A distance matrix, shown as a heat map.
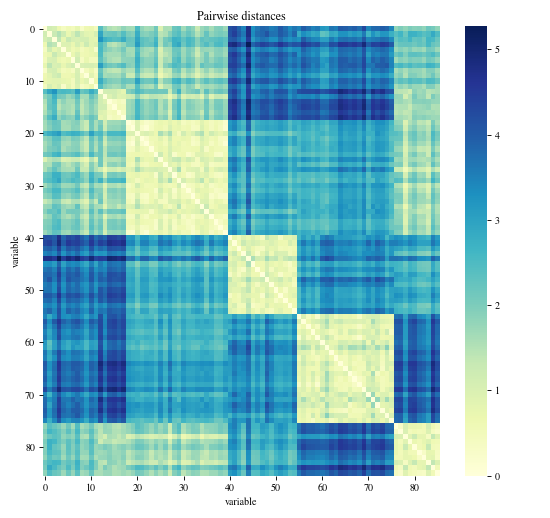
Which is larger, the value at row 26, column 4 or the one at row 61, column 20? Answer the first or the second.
the second
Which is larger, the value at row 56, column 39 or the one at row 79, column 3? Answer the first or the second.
the first
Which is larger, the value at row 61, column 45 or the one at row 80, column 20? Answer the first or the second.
the first
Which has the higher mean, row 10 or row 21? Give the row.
10
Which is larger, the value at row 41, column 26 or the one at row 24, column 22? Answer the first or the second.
the first
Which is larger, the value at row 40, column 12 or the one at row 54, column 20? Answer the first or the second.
the first
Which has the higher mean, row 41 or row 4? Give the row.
41
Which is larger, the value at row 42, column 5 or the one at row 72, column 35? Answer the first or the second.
the first
